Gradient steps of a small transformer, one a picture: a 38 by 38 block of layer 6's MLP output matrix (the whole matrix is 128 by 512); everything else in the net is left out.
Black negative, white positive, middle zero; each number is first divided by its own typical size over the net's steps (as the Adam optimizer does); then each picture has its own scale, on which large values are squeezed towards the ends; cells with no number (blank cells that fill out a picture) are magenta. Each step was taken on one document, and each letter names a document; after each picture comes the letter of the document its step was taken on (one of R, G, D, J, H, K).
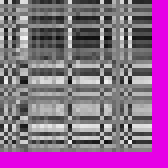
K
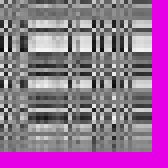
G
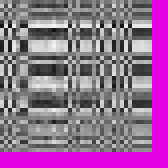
G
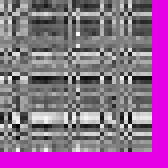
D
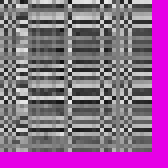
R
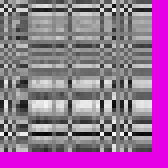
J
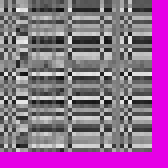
R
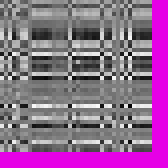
D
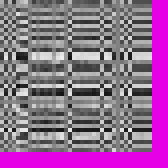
R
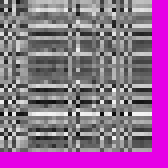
G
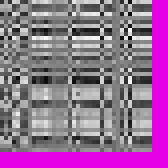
D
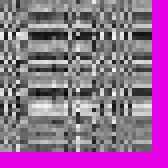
G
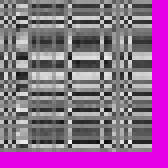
R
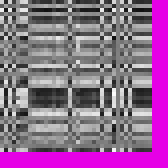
J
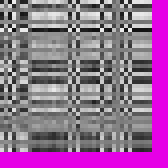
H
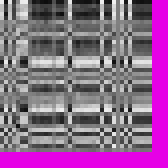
J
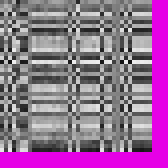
H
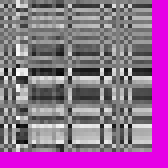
K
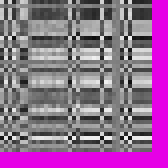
J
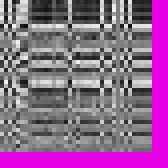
J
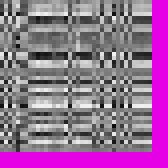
G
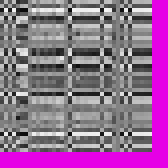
R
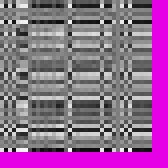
R
